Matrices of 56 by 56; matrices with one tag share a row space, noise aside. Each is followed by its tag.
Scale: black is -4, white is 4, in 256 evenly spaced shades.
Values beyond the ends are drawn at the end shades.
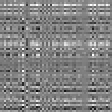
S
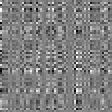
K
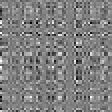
K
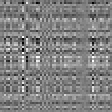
S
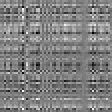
S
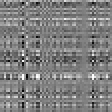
S
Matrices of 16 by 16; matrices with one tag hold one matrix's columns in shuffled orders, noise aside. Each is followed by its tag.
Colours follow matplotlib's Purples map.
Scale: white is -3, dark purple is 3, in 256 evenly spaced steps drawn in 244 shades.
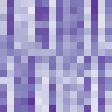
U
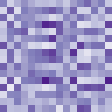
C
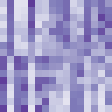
U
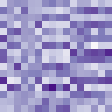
C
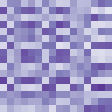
C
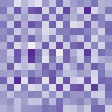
C
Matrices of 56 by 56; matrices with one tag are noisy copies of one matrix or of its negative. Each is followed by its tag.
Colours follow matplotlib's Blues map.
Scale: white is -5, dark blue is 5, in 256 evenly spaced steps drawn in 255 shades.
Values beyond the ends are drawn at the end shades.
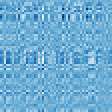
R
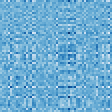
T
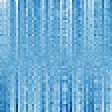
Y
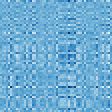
T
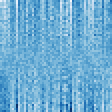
Y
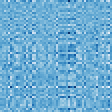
T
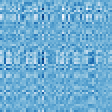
R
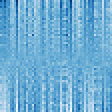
Y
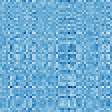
T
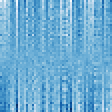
Y
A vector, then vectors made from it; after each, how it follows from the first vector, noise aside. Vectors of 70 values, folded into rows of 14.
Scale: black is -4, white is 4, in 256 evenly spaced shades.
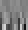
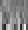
negated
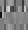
wrapped around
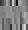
wrapped around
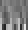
negated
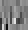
wrapped around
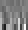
negated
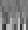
negated
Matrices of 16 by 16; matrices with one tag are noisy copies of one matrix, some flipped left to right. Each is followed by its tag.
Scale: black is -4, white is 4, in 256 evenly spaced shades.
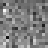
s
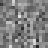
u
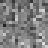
s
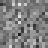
u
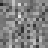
u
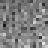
s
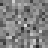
u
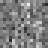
u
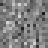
u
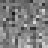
s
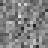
u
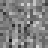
u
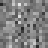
u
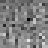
s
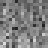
s
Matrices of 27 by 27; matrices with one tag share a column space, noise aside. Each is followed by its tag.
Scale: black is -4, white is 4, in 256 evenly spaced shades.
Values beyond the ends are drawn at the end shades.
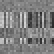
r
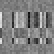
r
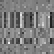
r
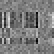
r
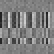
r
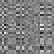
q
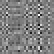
q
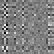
q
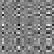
q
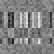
r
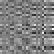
q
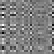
q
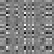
q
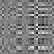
q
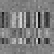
r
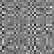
q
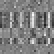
r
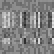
r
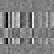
r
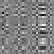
q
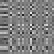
q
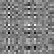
q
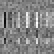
r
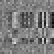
r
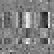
r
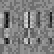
r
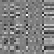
q
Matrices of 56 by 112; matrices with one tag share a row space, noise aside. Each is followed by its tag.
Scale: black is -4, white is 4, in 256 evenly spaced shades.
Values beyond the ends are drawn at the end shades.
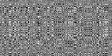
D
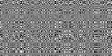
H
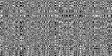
H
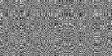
H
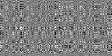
H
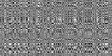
D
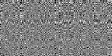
H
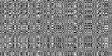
D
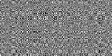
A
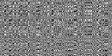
D
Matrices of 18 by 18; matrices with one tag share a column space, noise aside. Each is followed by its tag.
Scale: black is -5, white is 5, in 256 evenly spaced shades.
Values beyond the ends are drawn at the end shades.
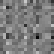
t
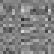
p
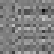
p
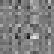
t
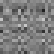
p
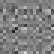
p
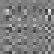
p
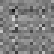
p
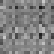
t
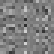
p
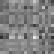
t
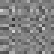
p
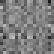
t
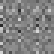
p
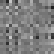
t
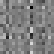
t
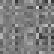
t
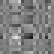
t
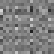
p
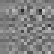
p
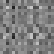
t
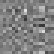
p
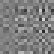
p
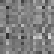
t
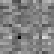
t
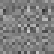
p
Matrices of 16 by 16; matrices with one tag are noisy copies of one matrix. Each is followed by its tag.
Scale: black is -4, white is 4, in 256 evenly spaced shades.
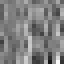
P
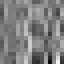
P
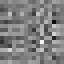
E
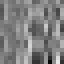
P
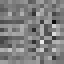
E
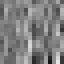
P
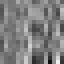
P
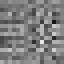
E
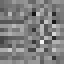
E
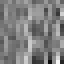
P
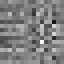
E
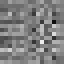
E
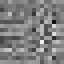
E
